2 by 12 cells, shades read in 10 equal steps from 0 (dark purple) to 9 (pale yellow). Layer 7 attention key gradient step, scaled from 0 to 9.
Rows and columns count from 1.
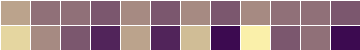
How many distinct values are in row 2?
9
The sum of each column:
14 9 7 4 11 4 12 3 14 7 8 3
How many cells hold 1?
2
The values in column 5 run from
5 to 6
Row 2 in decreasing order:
9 8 7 6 5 4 3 3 1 1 0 0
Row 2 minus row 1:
2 1 -1 -2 1 -2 2 -3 4 -1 0 -3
